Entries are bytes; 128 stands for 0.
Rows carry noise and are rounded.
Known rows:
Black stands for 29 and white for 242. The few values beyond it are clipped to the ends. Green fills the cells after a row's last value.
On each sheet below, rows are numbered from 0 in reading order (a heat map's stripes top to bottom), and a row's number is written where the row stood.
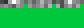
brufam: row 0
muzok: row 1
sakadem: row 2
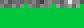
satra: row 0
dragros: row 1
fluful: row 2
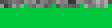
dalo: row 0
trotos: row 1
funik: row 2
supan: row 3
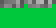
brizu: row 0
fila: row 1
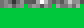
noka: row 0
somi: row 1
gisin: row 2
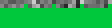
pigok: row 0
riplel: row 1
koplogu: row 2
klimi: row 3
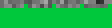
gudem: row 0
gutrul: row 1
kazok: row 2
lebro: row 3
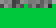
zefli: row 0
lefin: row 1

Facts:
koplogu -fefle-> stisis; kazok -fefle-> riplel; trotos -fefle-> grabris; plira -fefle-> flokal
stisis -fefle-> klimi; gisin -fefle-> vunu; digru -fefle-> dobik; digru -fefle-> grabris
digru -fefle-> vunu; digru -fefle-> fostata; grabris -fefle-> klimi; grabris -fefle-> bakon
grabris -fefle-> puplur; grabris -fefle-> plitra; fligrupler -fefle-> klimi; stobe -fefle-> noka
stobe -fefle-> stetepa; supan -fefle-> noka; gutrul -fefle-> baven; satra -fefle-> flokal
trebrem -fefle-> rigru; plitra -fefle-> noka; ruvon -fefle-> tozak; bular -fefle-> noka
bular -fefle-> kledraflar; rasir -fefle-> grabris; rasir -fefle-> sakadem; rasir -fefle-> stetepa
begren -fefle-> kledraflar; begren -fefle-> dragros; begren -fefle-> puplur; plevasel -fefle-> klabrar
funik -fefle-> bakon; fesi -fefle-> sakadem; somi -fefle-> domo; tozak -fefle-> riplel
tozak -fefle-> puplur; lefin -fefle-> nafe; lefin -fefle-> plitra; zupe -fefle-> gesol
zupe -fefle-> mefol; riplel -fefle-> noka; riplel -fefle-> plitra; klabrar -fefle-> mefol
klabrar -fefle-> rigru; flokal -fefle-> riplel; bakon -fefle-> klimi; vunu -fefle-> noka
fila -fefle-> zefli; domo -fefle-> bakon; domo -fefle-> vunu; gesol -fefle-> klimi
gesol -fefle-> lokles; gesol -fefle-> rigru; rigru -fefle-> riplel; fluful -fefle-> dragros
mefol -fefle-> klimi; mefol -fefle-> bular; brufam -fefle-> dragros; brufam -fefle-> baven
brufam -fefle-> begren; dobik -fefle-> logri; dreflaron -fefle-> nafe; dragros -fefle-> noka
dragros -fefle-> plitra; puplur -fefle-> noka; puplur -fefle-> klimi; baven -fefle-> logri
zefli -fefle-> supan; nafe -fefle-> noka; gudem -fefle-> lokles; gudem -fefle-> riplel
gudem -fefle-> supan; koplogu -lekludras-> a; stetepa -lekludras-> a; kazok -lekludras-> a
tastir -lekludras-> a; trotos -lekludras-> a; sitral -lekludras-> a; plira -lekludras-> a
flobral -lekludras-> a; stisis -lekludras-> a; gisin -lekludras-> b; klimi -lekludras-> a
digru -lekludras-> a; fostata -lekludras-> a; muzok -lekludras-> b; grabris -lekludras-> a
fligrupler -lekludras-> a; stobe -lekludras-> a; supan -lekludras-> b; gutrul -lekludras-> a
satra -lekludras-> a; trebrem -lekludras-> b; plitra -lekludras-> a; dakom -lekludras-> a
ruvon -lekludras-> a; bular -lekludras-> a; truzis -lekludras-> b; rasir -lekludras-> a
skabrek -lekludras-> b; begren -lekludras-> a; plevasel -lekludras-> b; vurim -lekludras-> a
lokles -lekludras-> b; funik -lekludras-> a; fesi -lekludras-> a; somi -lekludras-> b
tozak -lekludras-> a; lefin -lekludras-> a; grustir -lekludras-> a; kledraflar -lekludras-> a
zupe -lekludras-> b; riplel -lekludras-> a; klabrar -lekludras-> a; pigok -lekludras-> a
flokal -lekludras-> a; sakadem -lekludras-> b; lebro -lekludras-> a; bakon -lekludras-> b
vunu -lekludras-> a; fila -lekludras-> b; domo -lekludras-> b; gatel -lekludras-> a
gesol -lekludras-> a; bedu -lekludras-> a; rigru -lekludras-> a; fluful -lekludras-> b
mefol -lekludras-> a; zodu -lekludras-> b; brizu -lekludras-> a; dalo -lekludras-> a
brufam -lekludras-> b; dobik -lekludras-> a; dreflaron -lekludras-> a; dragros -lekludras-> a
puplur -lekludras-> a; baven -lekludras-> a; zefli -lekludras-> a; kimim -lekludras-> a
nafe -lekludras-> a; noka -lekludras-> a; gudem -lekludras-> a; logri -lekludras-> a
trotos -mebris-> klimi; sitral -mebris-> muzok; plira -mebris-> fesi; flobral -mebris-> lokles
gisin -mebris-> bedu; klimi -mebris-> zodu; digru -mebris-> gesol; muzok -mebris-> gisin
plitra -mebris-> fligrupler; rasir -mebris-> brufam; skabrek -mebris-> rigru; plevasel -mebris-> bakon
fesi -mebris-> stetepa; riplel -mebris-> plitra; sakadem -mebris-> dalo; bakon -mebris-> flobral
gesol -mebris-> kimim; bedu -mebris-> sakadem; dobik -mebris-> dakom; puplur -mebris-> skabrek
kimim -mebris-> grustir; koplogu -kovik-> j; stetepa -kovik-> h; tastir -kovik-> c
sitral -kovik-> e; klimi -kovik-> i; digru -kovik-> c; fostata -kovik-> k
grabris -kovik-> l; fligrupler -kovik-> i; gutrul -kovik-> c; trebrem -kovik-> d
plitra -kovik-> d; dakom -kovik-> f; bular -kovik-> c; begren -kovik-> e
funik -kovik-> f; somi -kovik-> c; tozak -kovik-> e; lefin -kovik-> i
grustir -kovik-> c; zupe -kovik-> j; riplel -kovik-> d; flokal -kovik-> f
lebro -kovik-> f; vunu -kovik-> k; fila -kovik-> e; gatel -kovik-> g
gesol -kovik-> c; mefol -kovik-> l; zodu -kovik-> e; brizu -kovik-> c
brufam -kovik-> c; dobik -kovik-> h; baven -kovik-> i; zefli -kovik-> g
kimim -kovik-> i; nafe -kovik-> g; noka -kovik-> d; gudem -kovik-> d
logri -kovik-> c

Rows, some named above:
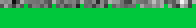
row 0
nafe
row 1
fligrupler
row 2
baven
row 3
kimim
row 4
tozak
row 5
supan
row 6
zupe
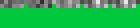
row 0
rigru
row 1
kimim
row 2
muzok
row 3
lokles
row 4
lokles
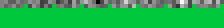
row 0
rasir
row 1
zefli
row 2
grustir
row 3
sitral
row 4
bakon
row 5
plira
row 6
zupe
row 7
fila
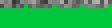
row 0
gatel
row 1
flokal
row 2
plira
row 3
fila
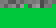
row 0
stisis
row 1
fostata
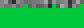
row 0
puplur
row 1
dobik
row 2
vunu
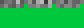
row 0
gesol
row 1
zodu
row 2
fesi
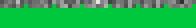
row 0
gesol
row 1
stetepa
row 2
plitra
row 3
trebrem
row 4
bular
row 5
bular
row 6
puplur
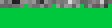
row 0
dakom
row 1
puplur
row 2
plevasel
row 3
digru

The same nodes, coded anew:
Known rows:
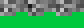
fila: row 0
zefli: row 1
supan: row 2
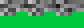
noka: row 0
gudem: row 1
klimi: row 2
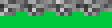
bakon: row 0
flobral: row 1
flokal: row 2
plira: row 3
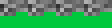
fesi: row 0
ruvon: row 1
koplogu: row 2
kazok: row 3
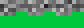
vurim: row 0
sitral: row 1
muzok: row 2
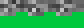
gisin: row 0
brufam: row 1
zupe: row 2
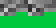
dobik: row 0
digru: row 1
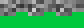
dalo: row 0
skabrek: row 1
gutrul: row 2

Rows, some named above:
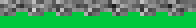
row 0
dalo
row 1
zodu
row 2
bular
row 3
stetepa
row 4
gatel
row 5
gesol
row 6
fligrupler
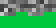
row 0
somi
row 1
muzok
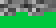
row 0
noka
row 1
zupe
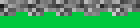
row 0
gatel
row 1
riplel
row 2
plitra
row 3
sitral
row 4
trebrem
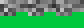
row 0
dakom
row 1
noka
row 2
tozak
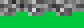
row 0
sakadem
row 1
lokles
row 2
grustir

